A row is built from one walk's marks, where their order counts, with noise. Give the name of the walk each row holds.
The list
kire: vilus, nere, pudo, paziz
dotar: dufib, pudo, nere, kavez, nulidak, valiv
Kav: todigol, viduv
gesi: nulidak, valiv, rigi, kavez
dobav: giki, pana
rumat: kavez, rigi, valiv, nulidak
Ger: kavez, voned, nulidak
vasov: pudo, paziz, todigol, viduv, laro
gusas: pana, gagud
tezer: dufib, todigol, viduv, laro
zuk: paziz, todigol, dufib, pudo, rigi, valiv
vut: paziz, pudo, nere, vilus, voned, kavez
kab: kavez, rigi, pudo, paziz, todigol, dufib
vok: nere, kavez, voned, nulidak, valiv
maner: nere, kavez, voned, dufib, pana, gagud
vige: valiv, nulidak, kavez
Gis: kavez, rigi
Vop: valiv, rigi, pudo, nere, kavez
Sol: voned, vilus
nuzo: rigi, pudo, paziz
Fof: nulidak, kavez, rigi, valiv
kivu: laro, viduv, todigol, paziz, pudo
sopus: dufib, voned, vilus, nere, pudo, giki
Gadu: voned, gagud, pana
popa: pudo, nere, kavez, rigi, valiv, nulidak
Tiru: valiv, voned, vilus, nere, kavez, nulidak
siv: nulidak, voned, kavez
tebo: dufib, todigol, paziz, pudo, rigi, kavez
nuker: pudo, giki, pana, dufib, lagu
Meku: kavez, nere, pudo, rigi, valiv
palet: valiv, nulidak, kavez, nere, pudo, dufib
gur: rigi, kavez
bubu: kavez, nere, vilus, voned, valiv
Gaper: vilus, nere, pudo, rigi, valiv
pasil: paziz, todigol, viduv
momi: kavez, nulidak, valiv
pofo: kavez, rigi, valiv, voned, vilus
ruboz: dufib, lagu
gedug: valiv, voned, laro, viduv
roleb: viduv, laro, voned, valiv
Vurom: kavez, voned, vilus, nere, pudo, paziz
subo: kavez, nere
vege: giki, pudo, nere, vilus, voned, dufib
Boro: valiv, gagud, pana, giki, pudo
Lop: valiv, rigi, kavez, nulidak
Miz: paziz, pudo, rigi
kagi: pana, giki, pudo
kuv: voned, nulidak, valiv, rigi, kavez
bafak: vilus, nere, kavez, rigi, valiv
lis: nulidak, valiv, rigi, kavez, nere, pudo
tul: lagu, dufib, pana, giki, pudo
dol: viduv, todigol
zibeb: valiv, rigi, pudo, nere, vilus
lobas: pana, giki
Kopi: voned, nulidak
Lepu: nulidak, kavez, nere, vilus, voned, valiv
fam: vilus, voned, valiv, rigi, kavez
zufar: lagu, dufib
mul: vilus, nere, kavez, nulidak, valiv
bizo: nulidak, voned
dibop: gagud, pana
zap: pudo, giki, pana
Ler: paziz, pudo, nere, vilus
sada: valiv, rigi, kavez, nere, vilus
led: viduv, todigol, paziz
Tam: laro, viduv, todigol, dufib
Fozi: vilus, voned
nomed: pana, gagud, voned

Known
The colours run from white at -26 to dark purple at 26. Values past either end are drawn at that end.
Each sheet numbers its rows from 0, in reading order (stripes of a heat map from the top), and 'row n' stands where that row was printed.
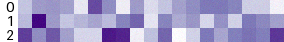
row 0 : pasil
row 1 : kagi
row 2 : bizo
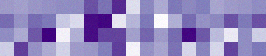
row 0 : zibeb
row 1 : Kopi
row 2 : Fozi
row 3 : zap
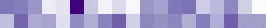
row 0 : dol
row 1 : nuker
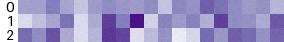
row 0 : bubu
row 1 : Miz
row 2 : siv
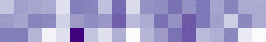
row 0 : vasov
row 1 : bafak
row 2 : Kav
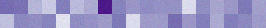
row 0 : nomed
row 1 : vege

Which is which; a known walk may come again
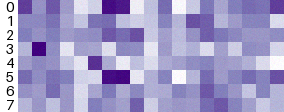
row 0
bizo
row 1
roleb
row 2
sada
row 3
lobas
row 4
led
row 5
Kopi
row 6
mul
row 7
zuk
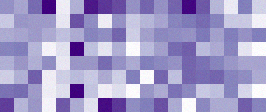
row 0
Fozi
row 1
pasil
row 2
popa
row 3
Kav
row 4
sopus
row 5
subo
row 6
dol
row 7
dibop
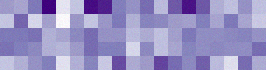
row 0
Sol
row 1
tul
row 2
palet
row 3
lis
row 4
kire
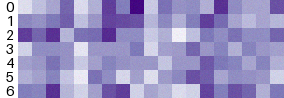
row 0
Miz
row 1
fam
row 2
vige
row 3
vege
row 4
bubu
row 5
kivu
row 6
Ger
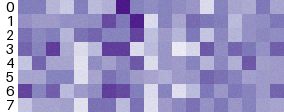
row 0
nomed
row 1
zibeb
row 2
Boro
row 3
siv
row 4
nuker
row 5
Vurom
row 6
gesi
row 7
vasov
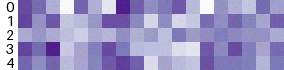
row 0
gusas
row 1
Fof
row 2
maner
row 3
momi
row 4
rumat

